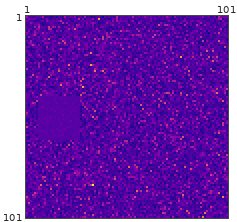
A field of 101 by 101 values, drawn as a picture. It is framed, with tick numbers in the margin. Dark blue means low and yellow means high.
The middle left is the calmest part. The halves do not mirror each other. Most values sit low, with a long tail of high ones. In the middle left lies a patch that is calmer than the rest. There is no overall slope. No seam splits the table. There are no regular stripes.
